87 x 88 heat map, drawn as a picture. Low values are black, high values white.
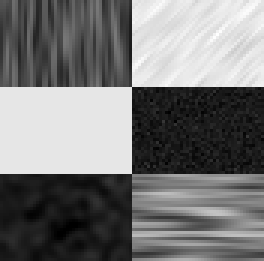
The table splits into 3 rows of 2 panels. Panel 1,1: low, streaked downward. Panel 1,2: very high, slanting up to the right, faint in contrast. Panel 2,1: very high, flat. Panel 2,2: very low, fine-grained, faint in contrast. Panel 3,1: very low, blotchy, faint in contrast. Panel 3,2: middling, streaked across, strong in contrast.
